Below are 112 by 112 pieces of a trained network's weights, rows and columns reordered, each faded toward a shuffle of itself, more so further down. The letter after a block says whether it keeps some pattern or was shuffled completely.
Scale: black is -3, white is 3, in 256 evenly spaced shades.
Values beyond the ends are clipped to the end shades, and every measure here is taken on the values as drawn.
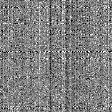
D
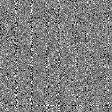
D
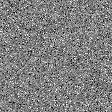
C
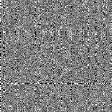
D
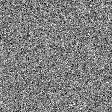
C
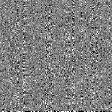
D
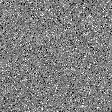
C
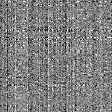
D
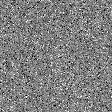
C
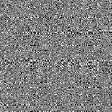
D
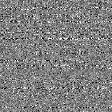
D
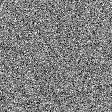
C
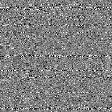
D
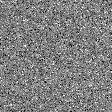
C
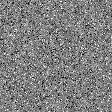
C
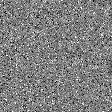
C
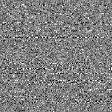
D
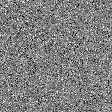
C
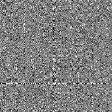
D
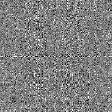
D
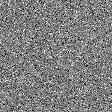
C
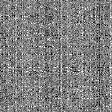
D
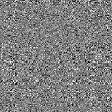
D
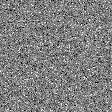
C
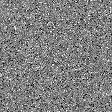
C
